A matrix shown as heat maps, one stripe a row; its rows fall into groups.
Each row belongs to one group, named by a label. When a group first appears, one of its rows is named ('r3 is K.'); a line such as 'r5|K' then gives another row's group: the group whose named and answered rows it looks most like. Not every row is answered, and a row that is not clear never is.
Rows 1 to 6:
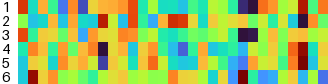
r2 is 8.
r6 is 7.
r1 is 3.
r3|3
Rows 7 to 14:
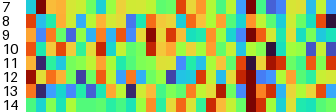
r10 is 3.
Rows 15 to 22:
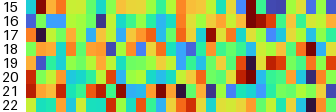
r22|8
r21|3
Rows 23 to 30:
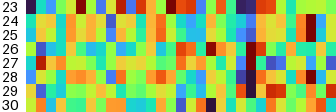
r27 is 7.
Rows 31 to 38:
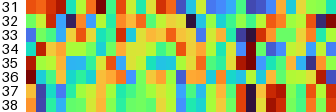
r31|3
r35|8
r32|3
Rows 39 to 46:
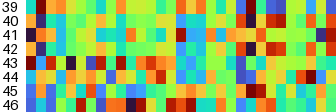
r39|7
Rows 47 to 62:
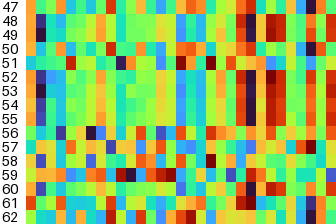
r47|8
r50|8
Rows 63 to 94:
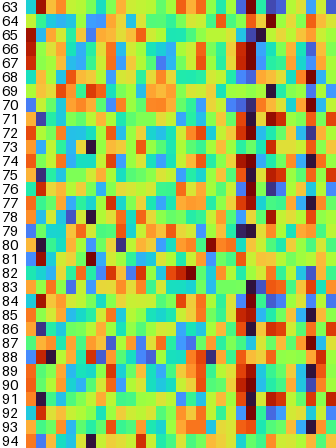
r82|8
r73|3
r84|7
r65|3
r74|8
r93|8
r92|7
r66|8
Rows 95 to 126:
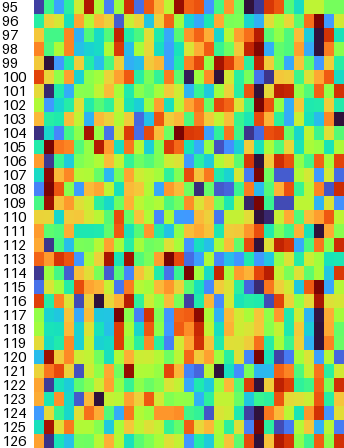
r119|8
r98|8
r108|3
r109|7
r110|3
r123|3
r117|8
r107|7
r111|8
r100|3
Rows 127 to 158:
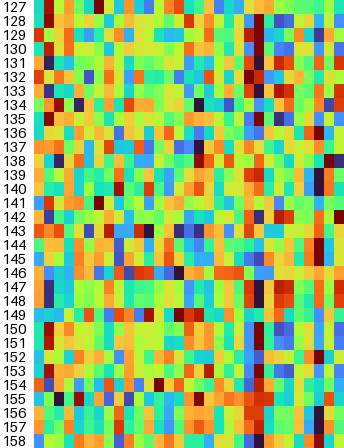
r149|8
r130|7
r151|7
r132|8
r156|8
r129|8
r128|7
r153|7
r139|8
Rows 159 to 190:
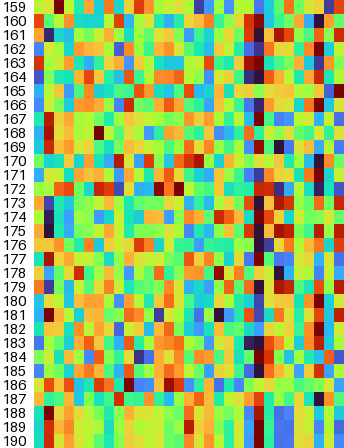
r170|8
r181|3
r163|8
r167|7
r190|7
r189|7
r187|8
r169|7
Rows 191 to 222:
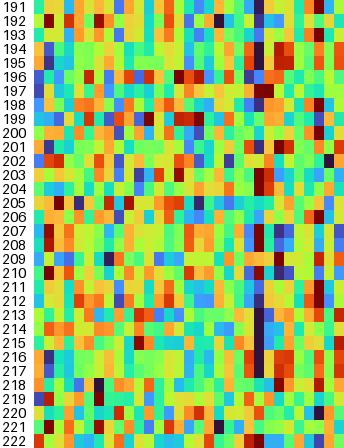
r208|7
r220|8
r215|3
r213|3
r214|3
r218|3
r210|7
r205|3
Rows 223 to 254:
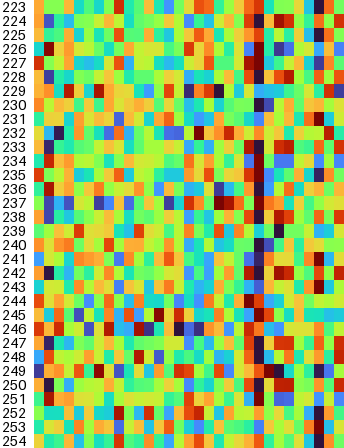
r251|7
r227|8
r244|8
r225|8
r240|3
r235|8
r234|7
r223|8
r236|3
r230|3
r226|7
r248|3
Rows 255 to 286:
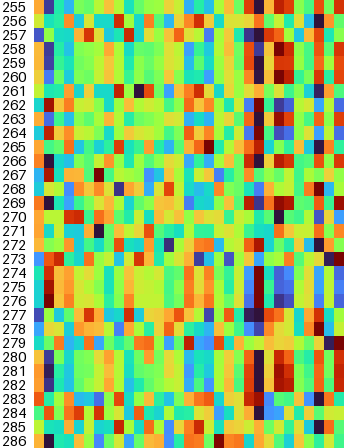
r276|7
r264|7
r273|3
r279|3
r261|8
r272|8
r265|8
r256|8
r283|8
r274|7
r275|7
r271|3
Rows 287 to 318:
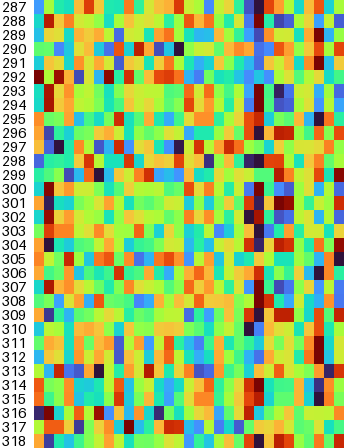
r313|3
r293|7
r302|7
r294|7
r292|3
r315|8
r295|8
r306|8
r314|8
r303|3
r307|7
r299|3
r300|7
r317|3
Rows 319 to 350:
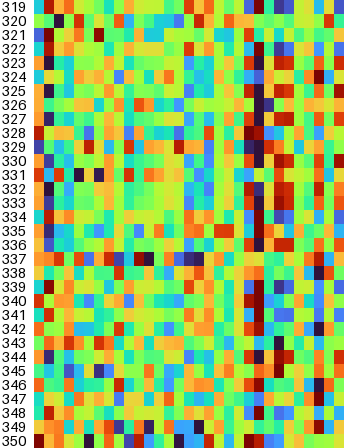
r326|3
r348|7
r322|7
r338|8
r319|7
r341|7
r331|3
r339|7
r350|8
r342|8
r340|8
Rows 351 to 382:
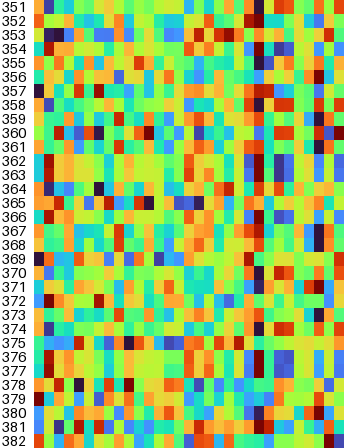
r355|3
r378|3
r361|8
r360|3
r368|8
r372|3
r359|8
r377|7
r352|8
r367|8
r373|8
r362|7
